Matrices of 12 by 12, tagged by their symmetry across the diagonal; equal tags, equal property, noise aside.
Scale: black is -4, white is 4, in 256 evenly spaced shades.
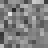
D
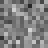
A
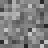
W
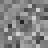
W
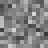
A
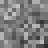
W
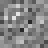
W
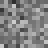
A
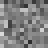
D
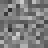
A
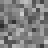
D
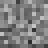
A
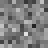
D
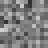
D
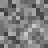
W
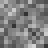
W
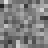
D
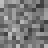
A
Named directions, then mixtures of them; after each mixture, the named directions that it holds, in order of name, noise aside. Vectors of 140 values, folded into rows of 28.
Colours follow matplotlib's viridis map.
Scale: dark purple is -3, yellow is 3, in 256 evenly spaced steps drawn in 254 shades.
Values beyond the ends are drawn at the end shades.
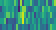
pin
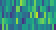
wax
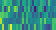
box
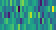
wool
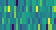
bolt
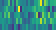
wax, wool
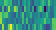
box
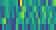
pin, wax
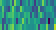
bolt, wax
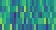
box, pin, wax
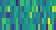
bolt, wax, wool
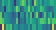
box, wax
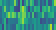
box, pin, wax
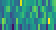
bolt, pin, wax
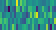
bolt, wax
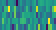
bolt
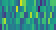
pin, wax, wool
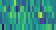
box, wax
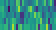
bolt, pin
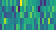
pin, wax, wool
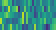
box, pin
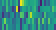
pin, wax, wool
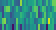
bolt, pin, wax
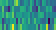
bolt, wax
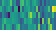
bolt, wool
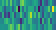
wool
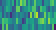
wax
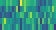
pin, wax, wool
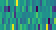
bolt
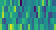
box, pin, wax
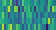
bolt, box, wool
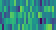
box, wax, wool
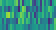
bolt, pin, wax
